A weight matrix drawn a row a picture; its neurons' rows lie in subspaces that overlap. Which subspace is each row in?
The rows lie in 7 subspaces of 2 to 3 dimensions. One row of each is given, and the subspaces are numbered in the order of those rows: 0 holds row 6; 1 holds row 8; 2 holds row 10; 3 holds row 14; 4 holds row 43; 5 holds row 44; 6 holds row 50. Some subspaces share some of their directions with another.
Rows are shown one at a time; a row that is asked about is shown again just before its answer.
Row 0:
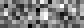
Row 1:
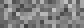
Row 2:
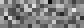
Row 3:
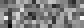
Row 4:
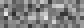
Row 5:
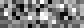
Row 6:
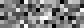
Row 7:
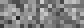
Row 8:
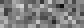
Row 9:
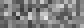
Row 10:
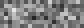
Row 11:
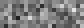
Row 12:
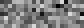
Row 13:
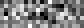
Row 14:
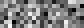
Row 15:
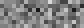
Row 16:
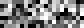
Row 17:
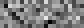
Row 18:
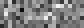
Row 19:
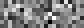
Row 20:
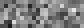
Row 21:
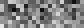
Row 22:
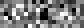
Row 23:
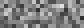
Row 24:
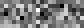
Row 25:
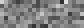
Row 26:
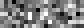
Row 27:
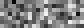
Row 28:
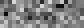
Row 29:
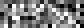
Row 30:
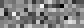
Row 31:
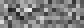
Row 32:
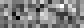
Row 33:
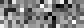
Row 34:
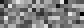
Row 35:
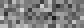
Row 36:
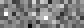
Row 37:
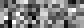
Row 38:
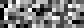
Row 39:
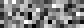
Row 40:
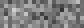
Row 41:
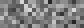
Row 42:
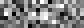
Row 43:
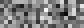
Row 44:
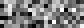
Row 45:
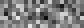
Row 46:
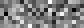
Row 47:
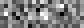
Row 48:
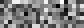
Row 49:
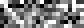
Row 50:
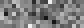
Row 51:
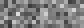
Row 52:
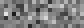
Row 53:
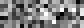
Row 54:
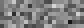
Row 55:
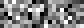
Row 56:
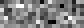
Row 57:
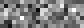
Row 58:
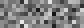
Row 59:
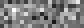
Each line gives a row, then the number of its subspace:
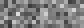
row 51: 3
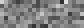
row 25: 4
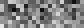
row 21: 2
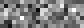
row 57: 3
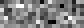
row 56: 1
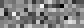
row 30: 5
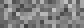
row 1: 0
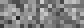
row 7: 2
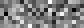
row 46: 0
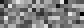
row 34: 4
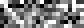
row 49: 1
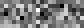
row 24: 3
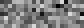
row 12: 4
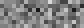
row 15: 0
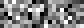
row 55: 5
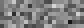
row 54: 5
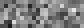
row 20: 3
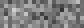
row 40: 2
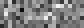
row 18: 1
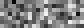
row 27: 5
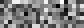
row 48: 4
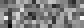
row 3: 3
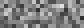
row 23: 3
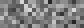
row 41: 0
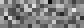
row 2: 0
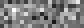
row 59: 2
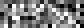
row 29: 6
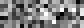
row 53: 5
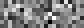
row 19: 1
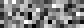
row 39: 5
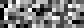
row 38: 4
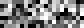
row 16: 5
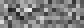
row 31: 0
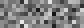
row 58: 0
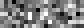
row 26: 5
